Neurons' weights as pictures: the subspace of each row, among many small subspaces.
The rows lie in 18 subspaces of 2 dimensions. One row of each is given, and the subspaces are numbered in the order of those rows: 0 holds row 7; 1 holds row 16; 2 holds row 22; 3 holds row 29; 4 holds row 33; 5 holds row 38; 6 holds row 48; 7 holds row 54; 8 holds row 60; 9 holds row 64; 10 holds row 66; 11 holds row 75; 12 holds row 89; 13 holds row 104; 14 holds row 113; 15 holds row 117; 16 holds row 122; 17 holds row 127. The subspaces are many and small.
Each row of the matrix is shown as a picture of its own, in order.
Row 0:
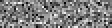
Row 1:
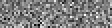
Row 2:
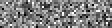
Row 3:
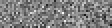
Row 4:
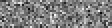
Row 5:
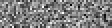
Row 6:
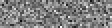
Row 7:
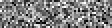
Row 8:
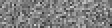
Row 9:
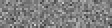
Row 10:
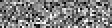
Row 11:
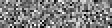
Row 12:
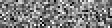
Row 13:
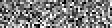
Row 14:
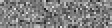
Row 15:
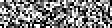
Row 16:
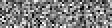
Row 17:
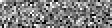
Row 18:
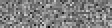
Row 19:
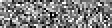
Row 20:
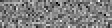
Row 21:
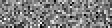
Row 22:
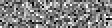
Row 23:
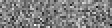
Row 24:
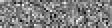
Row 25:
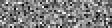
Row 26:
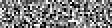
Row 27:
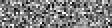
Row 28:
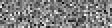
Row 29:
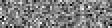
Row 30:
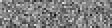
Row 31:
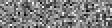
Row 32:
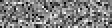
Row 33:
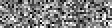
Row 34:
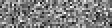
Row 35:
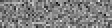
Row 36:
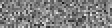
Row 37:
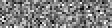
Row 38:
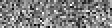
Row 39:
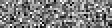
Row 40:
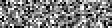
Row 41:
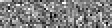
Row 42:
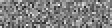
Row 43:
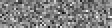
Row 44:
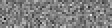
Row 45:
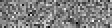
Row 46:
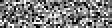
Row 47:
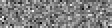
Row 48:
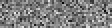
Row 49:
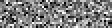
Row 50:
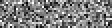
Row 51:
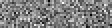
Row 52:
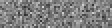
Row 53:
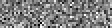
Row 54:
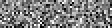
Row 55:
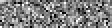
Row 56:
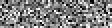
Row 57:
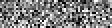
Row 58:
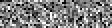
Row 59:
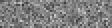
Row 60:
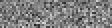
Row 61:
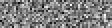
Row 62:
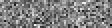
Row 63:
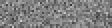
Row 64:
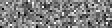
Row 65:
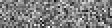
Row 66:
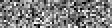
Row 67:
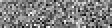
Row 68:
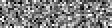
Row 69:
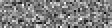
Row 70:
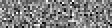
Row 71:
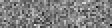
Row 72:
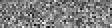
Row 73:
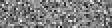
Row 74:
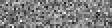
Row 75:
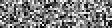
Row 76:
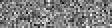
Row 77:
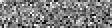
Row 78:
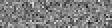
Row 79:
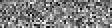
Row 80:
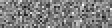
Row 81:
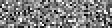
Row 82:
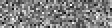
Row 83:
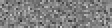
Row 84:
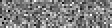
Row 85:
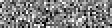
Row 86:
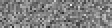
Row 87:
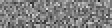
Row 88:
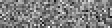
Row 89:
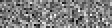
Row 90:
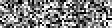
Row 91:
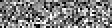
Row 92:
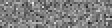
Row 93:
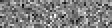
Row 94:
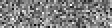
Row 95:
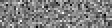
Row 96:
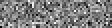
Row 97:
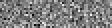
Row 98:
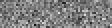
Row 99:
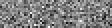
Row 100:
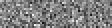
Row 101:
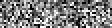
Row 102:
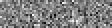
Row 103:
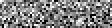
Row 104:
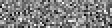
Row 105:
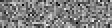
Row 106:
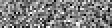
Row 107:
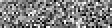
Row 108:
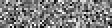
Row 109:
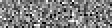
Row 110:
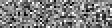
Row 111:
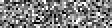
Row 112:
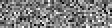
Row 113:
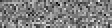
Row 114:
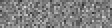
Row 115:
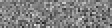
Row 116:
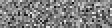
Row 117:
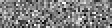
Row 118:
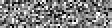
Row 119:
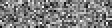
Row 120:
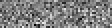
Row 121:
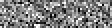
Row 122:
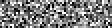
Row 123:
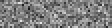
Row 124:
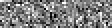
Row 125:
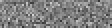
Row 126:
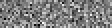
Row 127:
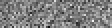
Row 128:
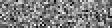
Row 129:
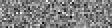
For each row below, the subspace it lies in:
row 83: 13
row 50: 11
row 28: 13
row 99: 4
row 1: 7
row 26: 16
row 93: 16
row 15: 7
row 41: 1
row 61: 17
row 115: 8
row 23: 5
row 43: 0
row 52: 9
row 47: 3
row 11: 15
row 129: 16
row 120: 8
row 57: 15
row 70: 16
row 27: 16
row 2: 9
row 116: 2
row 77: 4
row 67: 14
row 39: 11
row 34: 10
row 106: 17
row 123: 7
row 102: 16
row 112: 6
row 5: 17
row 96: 9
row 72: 11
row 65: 0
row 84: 3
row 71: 10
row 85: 13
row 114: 9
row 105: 17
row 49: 15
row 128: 0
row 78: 2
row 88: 0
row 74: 5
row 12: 0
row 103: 4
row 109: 16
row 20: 14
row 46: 5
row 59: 12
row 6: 6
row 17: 4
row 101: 5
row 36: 13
